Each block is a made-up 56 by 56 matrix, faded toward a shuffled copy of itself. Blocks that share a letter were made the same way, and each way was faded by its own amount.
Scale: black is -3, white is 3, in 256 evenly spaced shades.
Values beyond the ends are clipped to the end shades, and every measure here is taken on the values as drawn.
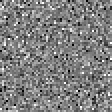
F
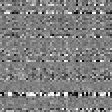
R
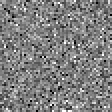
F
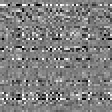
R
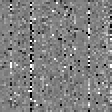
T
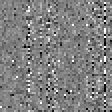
T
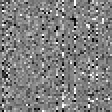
T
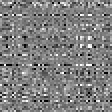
R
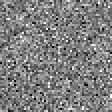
F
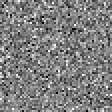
F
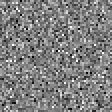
F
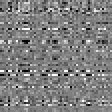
R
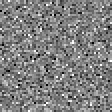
F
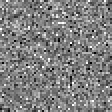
F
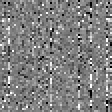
T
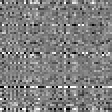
R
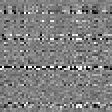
R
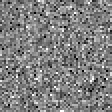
F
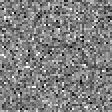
F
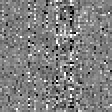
T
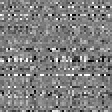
R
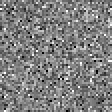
F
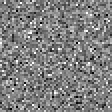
F
